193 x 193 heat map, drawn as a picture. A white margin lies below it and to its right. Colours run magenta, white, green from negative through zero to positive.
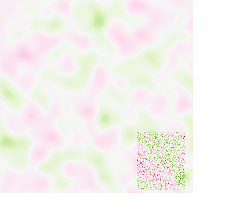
No overall slope runs across the table. Neither half mirrors the other. An odd patch, rougher than its surroundings, sits in the bottom right. No single row or column stands out from its neighbours. The distribution is heavy-tailed on both sides. The bottom right is the roughest part.
